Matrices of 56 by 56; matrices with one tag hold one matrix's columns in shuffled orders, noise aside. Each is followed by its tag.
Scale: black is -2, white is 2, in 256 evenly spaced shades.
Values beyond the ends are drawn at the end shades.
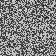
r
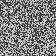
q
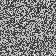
r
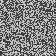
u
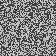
u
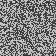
q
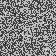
r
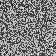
q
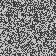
q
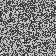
q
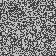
u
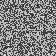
r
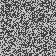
q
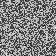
r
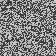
u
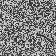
u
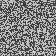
u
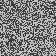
u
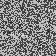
r
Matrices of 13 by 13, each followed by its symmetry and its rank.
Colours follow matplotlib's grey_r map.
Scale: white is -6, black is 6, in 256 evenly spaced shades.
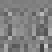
neither, rank two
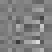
neither, rank two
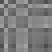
symmetric, rank one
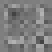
symmetric, rank two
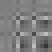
symmetric, rank one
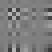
symmetric, rank one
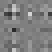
antisymmetric, rank two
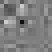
symmetric, rank two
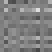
neither, rank two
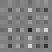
symmetric, rank one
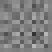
symmetric, rank two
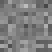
neither, rank two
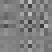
neither, rank two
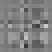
antisymmetric, rank two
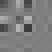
symmetric, rank one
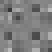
symmetric, rank two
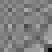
symmetric, rank two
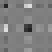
symmetric, rank one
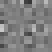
antisymmetric, rank two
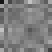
symmetric, rank two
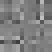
antisymmetric, rank two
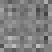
antisymmetric, rank two
